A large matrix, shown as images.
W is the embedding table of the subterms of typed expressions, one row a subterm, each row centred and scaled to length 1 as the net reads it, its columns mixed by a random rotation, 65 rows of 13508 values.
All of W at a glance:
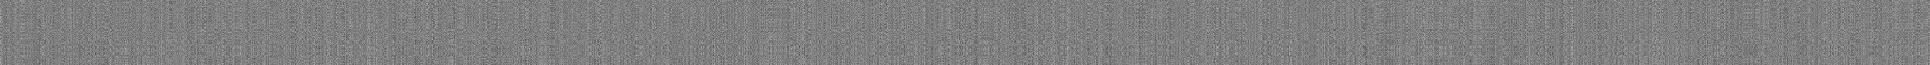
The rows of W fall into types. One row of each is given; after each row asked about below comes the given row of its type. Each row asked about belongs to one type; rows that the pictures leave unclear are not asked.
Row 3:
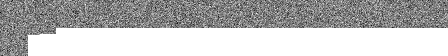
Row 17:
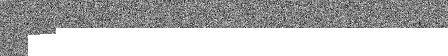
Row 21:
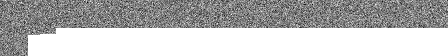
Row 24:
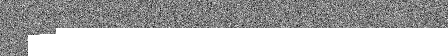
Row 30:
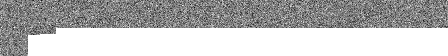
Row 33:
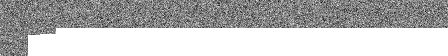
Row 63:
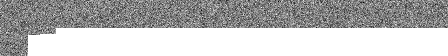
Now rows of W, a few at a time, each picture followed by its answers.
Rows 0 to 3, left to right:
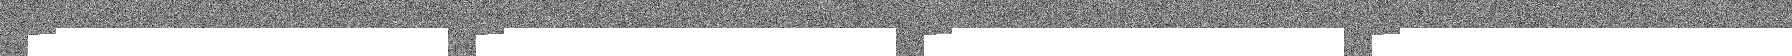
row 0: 63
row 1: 3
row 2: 24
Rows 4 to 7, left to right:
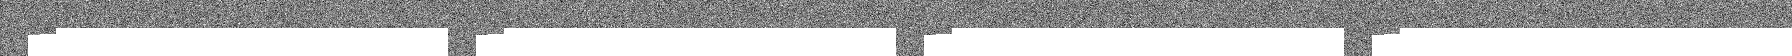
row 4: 21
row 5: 33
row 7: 33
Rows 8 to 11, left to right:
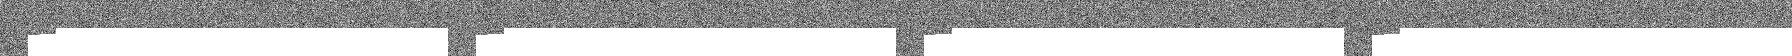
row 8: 17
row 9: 3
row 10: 17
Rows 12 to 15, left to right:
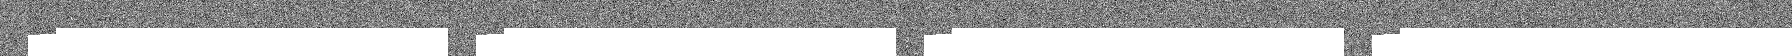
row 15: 3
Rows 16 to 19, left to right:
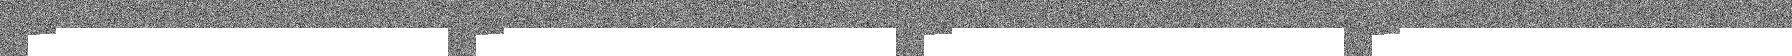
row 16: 21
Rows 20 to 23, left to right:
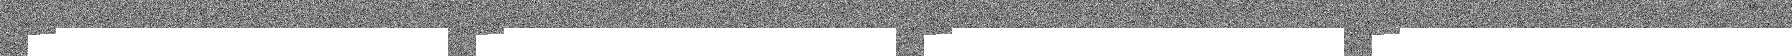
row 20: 63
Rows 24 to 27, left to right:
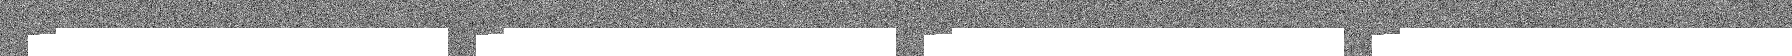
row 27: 3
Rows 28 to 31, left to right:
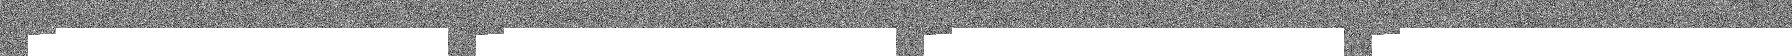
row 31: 3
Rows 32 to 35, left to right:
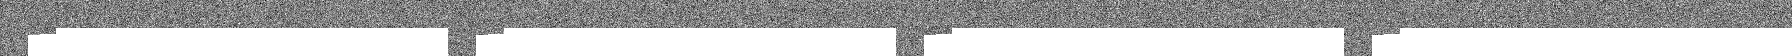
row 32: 21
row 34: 30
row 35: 33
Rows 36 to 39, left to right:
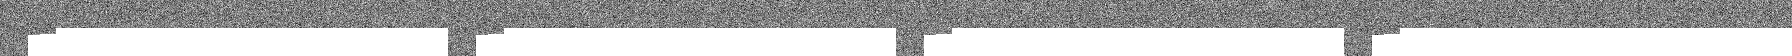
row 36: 21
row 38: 3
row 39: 33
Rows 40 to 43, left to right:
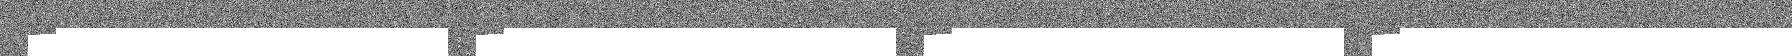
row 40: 63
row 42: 63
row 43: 21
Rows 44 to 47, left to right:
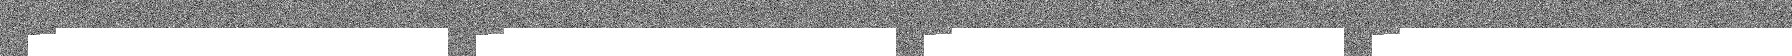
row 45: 33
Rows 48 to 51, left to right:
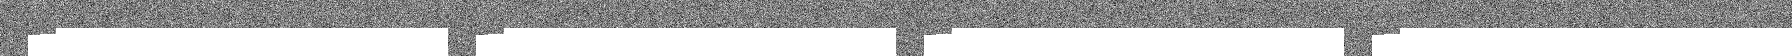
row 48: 17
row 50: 33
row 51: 24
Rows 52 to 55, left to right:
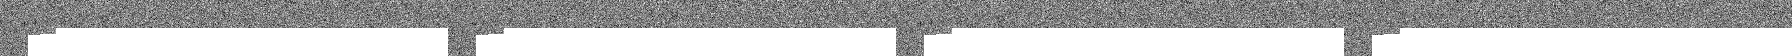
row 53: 17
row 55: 33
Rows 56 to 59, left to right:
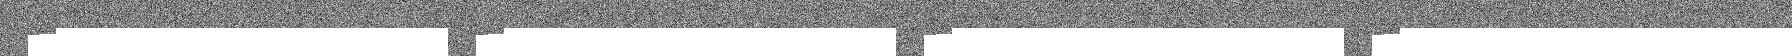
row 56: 24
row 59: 21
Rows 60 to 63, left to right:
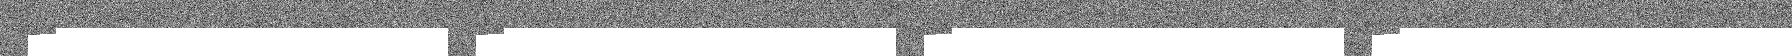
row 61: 63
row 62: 21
